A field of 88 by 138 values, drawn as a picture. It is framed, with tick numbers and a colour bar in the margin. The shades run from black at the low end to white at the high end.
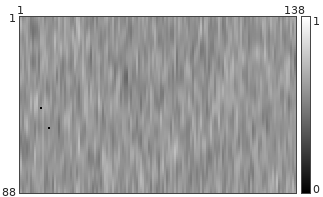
There are two isolated cells, each far lower than the cells round it. The halves do not mirror each other. A few values lie far out on both sides of the bulk. The grain runs up and down. No overall slope runs across the table.
